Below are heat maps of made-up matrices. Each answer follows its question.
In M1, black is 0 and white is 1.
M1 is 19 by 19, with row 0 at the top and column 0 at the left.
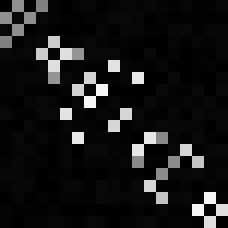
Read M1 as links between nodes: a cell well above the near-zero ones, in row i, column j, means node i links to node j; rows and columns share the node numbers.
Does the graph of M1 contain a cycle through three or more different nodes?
no
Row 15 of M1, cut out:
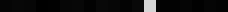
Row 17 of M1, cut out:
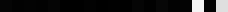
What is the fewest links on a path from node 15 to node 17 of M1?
5
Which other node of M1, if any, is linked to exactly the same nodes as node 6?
none
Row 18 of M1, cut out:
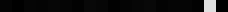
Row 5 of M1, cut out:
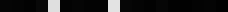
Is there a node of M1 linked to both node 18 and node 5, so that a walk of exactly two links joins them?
no
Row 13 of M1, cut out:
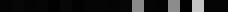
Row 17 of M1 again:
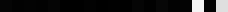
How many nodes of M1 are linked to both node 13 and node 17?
1
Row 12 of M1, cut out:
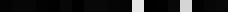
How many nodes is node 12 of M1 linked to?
2
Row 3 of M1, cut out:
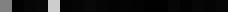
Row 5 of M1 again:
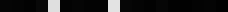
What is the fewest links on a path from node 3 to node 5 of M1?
2
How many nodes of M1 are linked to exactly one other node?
6
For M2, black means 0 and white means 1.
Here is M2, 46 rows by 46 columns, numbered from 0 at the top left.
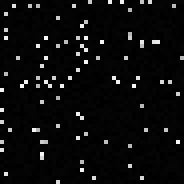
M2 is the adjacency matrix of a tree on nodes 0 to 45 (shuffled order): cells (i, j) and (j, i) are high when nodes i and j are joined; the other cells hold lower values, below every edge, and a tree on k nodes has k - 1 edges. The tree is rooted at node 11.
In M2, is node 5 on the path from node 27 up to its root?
no
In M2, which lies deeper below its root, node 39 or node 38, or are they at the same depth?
the same depth
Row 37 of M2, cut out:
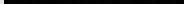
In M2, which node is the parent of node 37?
0
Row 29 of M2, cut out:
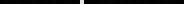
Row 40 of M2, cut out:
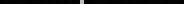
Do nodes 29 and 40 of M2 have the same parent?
yes
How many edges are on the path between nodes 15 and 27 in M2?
6
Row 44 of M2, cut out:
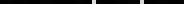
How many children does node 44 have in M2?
1
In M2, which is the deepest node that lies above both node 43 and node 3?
1
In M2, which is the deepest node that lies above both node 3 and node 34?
9
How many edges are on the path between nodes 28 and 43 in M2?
4
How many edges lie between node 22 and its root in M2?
3
